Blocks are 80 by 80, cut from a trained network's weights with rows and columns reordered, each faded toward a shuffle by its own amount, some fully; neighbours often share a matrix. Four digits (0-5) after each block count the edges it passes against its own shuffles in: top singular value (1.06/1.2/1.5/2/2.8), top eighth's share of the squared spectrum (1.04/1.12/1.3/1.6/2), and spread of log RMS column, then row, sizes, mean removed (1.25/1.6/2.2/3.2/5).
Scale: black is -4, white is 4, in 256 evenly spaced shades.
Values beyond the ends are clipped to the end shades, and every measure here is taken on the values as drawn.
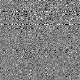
3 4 1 3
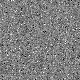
0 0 0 0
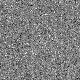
0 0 0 0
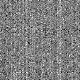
3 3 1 2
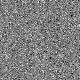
0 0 0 0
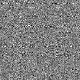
3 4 1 3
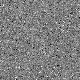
0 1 0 0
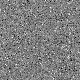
0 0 0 0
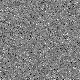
0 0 0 0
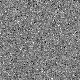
1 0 0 0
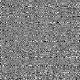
3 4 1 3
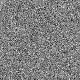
1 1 0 0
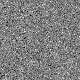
1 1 0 0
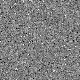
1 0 0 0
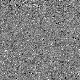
2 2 0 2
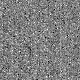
2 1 0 0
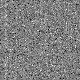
1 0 0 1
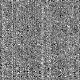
3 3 0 2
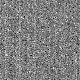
2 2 0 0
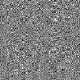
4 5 3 3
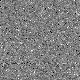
1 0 0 0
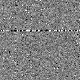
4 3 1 1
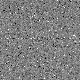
2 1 0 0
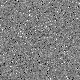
1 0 0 0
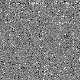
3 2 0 1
